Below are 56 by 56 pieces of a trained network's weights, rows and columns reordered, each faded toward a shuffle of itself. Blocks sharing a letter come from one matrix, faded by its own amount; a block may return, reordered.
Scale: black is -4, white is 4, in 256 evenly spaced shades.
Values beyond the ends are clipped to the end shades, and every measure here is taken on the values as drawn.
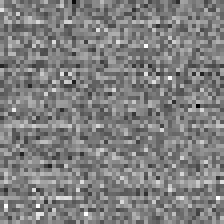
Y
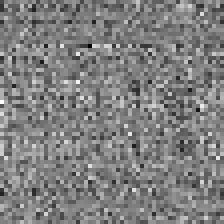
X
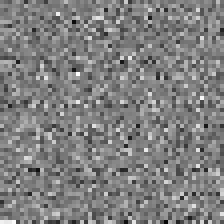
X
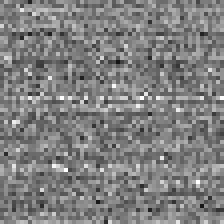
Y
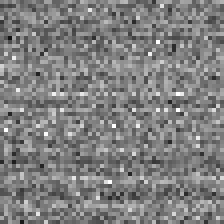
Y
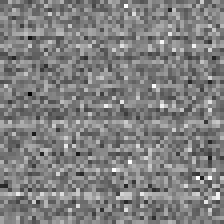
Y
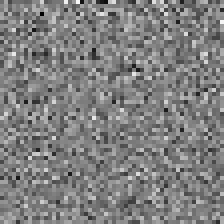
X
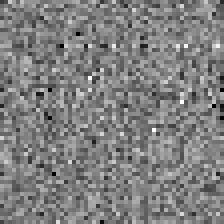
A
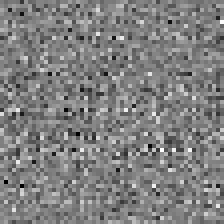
X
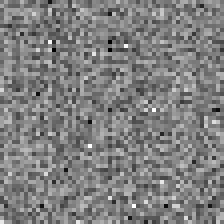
A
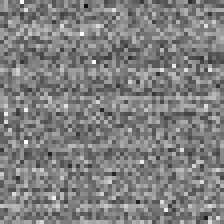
Y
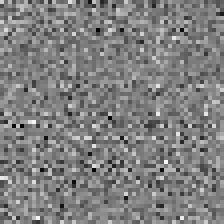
X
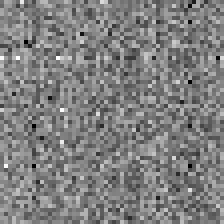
A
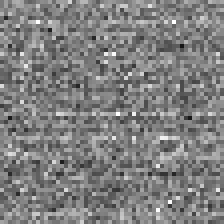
Y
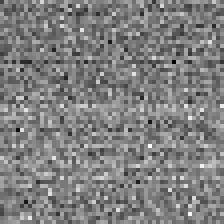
Y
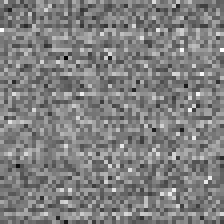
Y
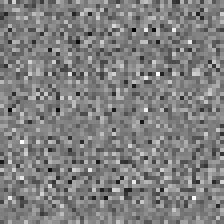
X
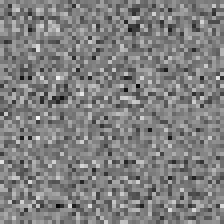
X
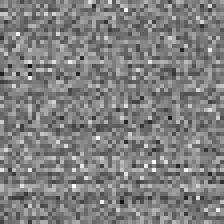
Y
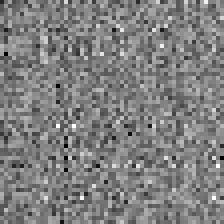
A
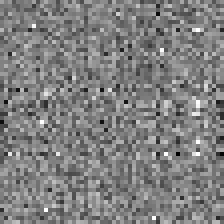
A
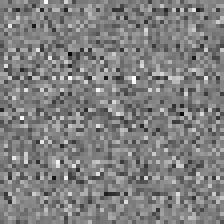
X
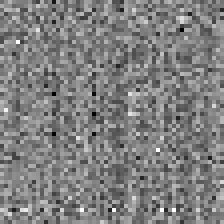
A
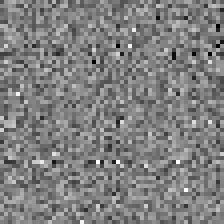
A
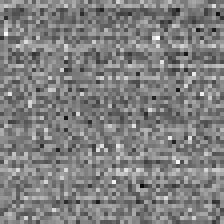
Y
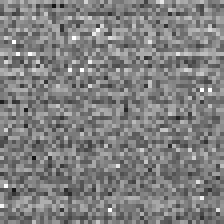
Y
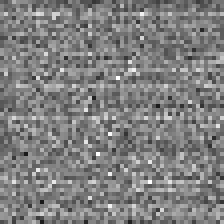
Y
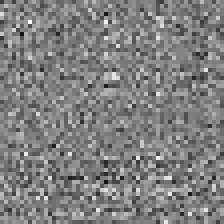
X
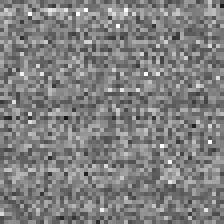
Y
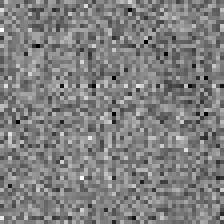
A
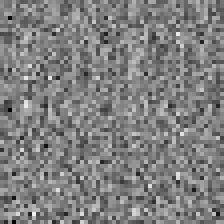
A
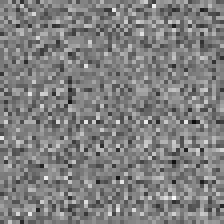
X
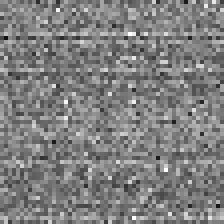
Y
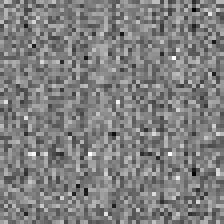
A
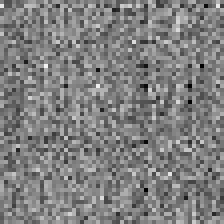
A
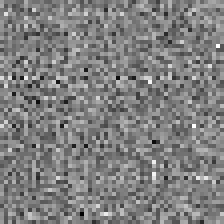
A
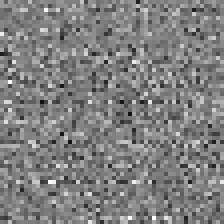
X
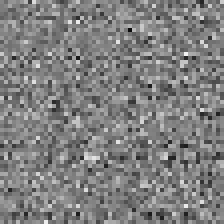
X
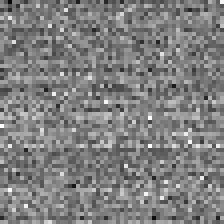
Y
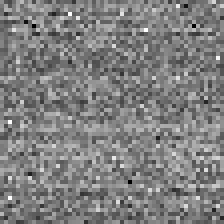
Y
